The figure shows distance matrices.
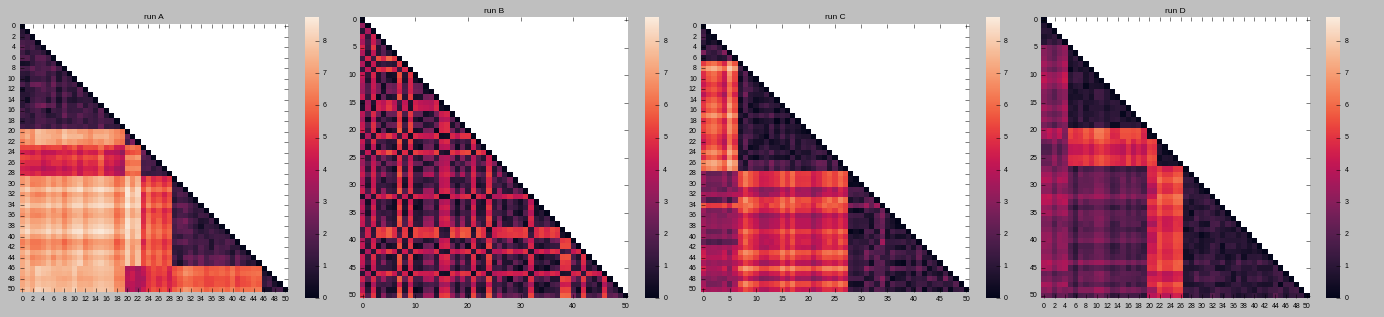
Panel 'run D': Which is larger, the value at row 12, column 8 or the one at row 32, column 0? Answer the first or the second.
the second
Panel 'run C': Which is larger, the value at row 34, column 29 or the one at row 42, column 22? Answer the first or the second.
the second
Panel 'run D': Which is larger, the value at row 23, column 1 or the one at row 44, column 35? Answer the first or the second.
the first
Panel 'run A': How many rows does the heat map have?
51
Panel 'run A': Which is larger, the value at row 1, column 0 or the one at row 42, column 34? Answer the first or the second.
the second
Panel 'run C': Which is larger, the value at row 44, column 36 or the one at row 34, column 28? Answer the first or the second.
the second
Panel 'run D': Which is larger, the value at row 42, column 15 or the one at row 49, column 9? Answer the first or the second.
the second
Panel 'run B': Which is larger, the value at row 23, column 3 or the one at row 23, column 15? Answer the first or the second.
the second
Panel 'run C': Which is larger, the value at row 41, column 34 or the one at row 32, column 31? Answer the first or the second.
the first
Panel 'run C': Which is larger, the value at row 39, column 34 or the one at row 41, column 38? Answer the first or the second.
the first
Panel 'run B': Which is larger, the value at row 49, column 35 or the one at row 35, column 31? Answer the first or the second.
the second
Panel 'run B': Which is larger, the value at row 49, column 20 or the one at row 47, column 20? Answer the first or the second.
the second
